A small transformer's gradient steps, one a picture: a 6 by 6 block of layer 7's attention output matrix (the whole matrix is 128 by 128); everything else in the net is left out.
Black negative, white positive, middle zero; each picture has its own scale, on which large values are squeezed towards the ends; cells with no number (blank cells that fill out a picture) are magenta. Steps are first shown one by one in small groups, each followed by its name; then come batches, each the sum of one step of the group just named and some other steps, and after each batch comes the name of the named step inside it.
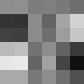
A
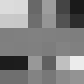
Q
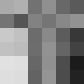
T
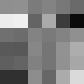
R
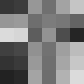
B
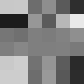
A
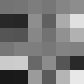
A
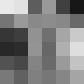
R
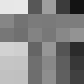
T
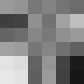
T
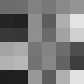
A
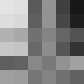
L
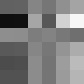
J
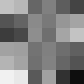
L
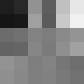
J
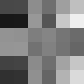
J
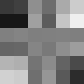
J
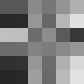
J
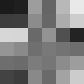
J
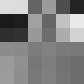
J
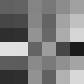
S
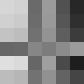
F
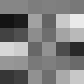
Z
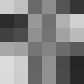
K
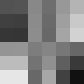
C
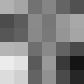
K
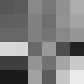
S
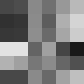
S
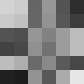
F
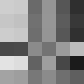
F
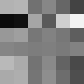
Z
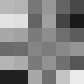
F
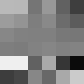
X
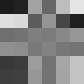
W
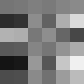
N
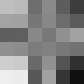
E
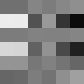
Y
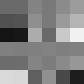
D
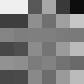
X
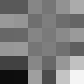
Y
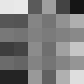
W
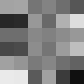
D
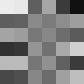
X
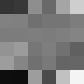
Y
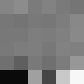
Y
